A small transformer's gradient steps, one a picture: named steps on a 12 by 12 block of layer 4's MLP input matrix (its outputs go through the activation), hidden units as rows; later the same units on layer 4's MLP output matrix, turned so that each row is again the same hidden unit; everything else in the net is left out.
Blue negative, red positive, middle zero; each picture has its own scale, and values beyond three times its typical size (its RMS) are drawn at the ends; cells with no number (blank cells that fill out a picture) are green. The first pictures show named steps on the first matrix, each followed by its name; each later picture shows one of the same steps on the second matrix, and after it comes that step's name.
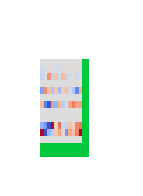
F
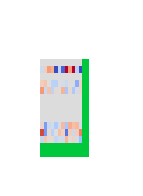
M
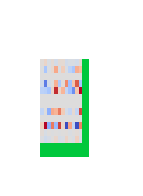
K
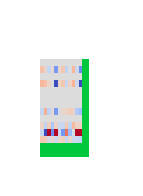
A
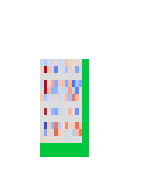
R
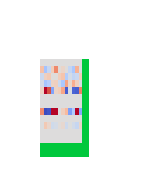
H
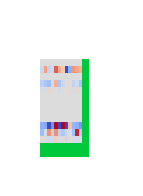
M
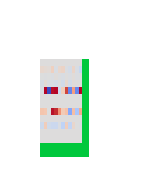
H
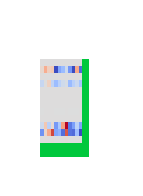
A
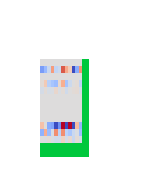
M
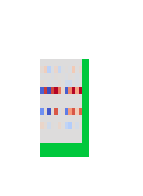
H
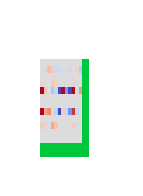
H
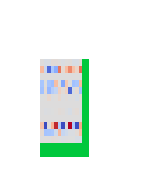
R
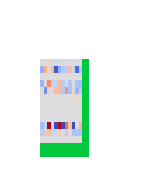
R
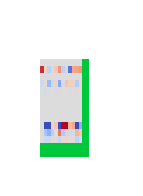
M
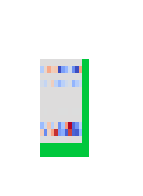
A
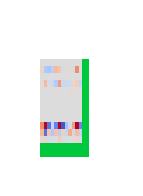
M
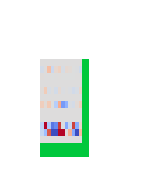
F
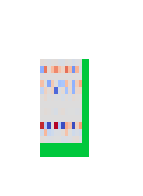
R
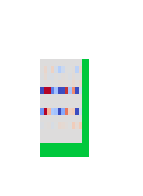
H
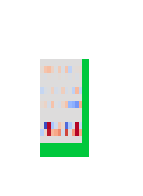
F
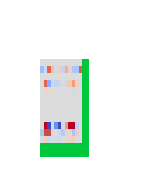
M
